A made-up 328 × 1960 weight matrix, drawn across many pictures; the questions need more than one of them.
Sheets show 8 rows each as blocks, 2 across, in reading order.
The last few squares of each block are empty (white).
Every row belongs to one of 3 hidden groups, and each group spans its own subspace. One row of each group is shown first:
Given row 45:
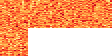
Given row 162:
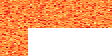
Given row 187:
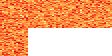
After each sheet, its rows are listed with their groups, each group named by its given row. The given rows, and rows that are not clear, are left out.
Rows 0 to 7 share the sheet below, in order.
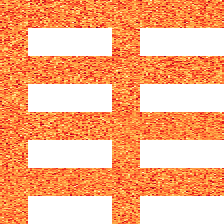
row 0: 45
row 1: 45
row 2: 45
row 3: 45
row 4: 187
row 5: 45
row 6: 162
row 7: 162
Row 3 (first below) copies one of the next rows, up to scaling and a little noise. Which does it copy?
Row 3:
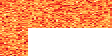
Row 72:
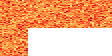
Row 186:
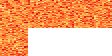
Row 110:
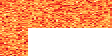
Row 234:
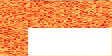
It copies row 110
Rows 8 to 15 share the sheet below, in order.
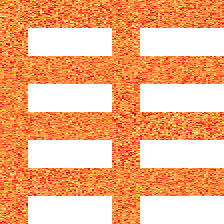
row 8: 187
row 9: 162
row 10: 187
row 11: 45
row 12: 187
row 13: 45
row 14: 187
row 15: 162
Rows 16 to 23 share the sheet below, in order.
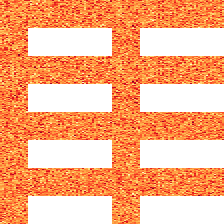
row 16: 45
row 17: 162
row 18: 45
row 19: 162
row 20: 162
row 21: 187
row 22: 187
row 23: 162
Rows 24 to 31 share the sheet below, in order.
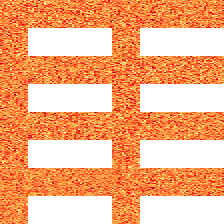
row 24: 45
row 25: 162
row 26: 45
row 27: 187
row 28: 45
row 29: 45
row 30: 187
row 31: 162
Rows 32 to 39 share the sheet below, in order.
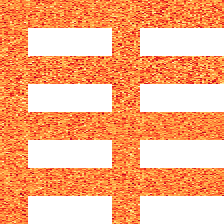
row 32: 45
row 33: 187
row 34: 162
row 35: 45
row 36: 162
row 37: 187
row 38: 162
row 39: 187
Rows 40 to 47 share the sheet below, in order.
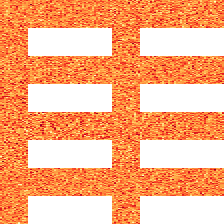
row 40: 162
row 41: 162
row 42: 162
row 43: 187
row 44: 187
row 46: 45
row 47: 162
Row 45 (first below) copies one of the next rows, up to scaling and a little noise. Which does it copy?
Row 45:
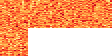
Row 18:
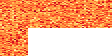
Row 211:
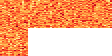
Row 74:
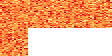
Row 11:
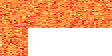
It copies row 211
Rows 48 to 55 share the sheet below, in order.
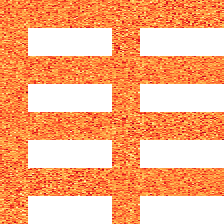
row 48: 162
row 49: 45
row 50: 187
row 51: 187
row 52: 45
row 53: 187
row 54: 162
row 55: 187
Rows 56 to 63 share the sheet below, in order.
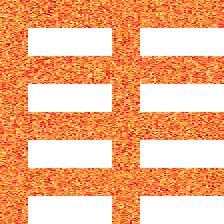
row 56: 187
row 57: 45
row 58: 45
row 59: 45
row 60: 187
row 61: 162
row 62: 187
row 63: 45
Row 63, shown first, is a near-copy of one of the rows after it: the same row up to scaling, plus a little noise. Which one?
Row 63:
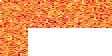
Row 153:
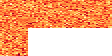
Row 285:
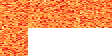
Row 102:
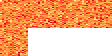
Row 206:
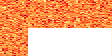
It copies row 102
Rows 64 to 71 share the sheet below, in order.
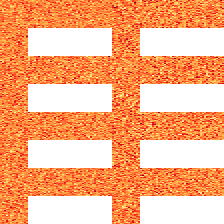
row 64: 187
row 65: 45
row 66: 45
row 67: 45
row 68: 162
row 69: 187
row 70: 162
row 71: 162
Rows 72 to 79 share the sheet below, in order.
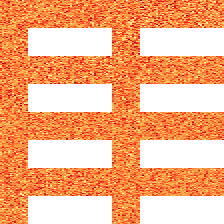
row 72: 45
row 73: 162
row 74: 45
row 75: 45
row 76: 45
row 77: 187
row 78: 162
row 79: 162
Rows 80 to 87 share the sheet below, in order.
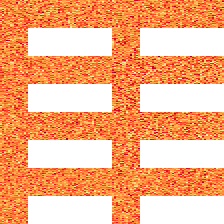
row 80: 162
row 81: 45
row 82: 187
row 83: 187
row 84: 45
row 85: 162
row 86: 162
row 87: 45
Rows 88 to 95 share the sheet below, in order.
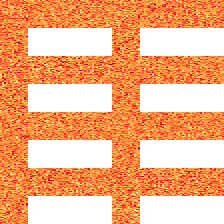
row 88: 187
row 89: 45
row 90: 45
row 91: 45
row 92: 45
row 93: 187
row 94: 187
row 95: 162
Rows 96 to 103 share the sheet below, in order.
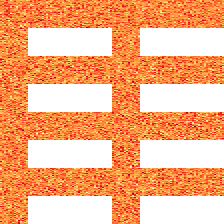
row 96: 162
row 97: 187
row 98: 45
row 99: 162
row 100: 45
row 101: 45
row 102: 45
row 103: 162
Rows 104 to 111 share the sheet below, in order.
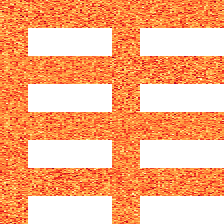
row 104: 187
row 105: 162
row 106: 162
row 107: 45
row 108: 162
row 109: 45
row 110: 45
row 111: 162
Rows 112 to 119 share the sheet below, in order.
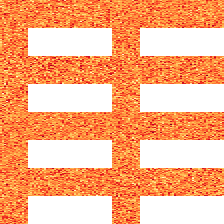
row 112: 45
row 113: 45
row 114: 187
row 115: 162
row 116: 45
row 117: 162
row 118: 45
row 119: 187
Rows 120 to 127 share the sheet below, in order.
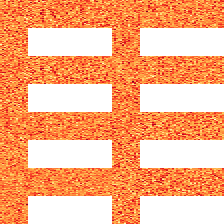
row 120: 187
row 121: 45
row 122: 187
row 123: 162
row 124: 162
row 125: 187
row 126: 187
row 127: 187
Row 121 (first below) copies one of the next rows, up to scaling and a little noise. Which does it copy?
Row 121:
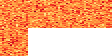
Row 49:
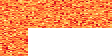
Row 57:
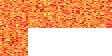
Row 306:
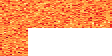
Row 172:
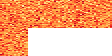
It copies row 57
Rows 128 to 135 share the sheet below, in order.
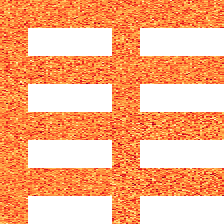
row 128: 162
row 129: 45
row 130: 162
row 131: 162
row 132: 162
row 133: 187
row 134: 45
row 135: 187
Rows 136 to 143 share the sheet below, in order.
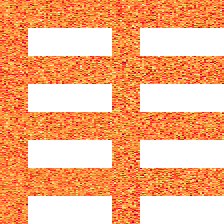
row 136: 162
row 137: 162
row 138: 187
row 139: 187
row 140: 162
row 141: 45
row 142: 187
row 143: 162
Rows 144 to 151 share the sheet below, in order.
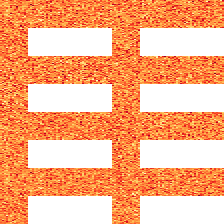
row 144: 162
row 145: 45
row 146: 45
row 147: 45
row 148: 187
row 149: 187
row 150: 162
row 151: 162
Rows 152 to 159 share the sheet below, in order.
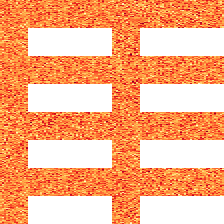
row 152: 162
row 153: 45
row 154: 45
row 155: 162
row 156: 187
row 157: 162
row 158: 162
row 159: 45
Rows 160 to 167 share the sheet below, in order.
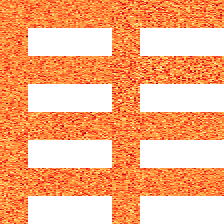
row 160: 187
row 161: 45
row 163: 187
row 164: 45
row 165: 187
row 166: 187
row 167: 187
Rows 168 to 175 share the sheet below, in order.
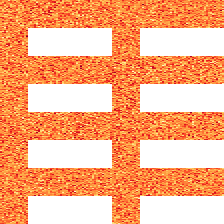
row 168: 187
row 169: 162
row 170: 187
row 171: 187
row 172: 45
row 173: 187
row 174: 162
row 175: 45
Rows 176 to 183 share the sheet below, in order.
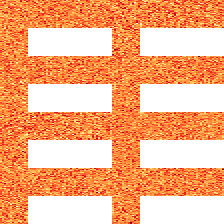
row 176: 187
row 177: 45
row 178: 162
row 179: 45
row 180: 45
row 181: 45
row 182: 45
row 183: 45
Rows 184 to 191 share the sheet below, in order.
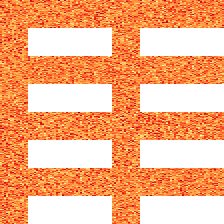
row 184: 45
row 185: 45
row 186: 45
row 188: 187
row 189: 45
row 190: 187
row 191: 162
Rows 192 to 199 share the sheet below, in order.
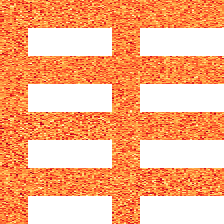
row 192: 187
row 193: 187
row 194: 162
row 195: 45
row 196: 187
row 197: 162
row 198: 162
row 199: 187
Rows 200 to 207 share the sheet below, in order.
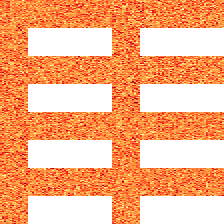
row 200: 45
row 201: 187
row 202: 187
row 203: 162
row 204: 162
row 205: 162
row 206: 45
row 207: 45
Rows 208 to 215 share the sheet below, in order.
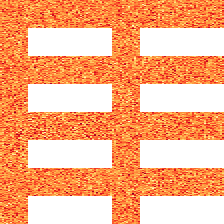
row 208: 187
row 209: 162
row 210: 45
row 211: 45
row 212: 162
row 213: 45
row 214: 45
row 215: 162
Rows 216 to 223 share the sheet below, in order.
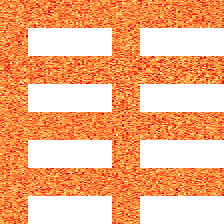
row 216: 187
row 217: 45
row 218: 162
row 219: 45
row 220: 162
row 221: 45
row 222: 45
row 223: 45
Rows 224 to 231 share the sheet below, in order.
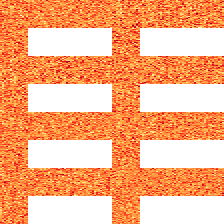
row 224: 187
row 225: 162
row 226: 45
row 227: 45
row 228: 187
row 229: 162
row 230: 45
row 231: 45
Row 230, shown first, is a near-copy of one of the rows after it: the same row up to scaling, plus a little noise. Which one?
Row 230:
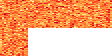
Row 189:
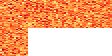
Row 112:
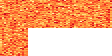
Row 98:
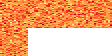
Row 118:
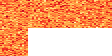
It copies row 112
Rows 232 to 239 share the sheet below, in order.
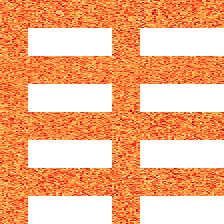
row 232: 45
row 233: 187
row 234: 45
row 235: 45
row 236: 187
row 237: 187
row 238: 187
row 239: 45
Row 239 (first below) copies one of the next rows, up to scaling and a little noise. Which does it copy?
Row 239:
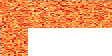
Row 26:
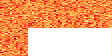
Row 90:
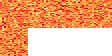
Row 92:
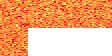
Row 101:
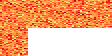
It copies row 90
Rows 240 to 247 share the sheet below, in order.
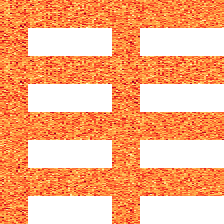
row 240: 162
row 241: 187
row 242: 162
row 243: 162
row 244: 45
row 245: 187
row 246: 162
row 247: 187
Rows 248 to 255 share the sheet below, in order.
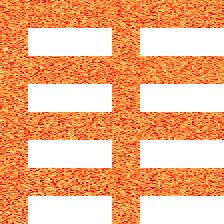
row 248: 45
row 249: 162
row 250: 187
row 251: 187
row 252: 162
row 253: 187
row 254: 187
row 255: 162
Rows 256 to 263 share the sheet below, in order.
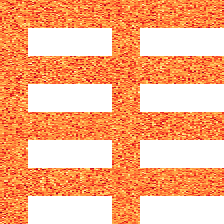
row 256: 45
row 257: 162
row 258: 162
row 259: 187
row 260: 187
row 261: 187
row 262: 187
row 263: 162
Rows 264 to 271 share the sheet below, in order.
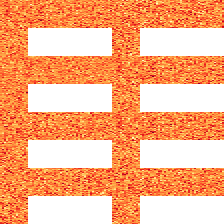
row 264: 162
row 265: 45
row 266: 187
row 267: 162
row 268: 187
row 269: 162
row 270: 45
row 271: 187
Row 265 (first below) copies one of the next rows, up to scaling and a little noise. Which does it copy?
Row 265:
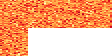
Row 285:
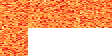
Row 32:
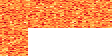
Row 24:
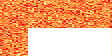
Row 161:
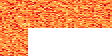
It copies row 24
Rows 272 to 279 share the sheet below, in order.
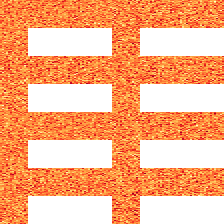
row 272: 162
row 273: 162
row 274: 162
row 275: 162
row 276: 162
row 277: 162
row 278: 187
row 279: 162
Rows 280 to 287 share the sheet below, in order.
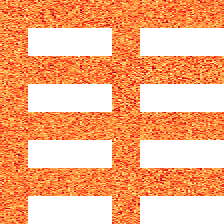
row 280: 187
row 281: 45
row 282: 187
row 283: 187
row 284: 187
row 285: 45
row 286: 162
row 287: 187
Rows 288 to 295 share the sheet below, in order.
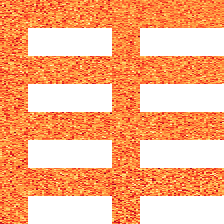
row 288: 45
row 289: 187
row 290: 187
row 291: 187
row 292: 45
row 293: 162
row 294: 45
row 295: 187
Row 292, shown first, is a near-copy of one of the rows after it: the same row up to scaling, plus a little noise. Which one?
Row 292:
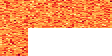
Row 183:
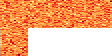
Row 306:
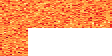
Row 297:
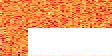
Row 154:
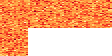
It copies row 183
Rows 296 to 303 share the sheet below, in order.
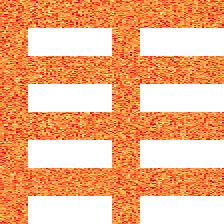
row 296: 187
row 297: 45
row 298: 162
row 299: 45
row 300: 187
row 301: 162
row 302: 187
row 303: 162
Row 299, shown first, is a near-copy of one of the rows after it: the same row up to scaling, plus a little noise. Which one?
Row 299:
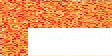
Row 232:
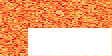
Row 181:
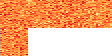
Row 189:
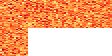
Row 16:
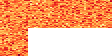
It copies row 232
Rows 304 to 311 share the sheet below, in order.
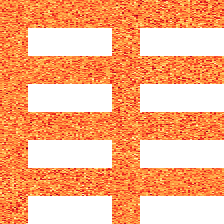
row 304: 187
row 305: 45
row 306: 45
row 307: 187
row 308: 187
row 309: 162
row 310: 45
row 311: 187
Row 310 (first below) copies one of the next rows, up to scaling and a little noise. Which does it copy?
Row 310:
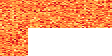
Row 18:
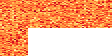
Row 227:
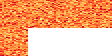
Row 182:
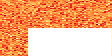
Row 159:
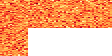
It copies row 18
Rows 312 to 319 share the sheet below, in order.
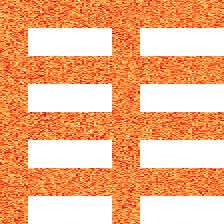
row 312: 187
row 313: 45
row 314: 162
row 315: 187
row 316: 45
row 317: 45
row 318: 187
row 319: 162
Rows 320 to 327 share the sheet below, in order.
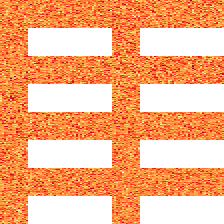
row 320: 162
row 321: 187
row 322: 45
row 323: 187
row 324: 187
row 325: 187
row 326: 187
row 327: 45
